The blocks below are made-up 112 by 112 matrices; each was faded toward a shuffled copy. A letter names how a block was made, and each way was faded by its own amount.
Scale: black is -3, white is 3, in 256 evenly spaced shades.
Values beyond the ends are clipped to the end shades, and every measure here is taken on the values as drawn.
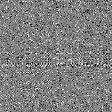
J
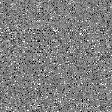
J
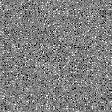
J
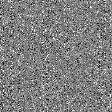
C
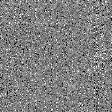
C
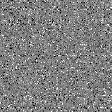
J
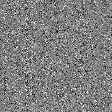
C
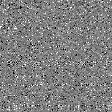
J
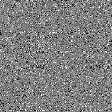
J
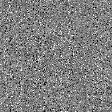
C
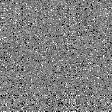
J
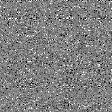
J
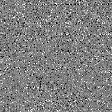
J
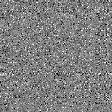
J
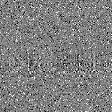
J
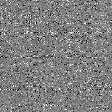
J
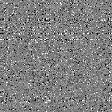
J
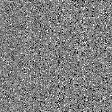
C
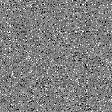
J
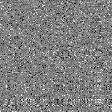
J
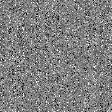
C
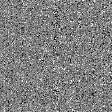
C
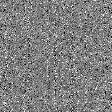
C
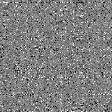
J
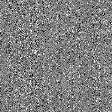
C
